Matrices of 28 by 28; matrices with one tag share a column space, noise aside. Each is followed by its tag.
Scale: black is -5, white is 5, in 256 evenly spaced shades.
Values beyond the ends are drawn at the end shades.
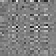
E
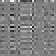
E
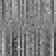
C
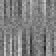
C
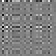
E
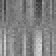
C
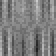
C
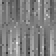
C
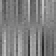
C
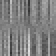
C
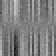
C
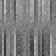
C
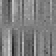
C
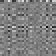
E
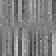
C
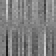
C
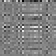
E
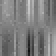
C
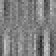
C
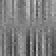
C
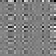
E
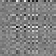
E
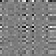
E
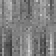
C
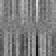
C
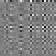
E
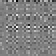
E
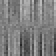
C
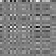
E
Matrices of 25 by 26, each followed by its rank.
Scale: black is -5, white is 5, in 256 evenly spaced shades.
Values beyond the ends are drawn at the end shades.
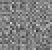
five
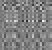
two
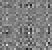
three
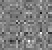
three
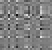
two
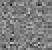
five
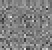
five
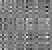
two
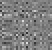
three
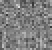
five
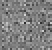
five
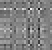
two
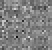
five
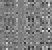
three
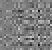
three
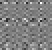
two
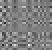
two
